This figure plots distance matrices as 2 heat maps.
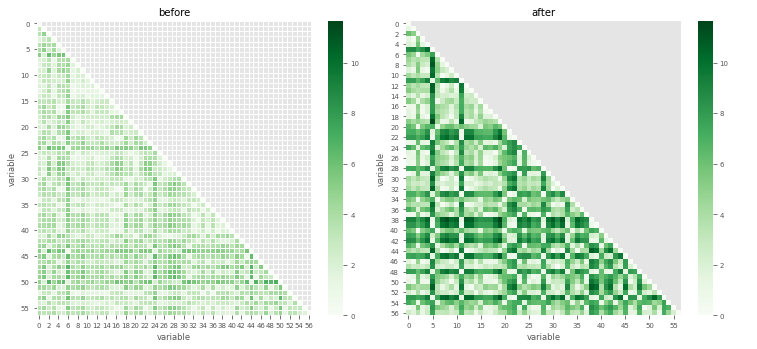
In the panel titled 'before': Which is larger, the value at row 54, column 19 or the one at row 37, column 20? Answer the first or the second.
the second
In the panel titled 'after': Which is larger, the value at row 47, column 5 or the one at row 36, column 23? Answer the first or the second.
the first
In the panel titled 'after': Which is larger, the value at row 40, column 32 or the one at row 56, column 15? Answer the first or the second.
the first
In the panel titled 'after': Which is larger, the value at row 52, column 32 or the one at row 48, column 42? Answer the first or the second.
the first
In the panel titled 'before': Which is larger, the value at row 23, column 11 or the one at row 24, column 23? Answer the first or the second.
the second
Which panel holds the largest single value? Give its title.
after
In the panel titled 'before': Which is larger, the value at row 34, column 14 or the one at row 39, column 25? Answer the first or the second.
the second
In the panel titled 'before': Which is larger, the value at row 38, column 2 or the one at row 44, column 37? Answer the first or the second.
the second
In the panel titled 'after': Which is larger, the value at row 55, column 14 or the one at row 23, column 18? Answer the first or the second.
the first
